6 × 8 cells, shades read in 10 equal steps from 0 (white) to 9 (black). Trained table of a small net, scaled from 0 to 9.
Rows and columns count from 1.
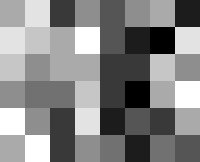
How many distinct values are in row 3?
4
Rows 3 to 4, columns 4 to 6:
3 7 7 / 2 7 9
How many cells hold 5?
4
